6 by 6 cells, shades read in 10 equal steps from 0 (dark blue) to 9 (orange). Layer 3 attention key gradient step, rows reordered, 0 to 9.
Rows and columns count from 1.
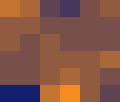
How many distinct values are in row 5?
3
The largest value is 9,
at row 6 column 4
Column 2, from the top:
6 5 4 4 4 0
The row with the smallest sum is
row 6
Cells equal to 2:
1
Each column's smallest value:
0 0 3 2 4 3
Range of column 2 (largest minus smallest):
6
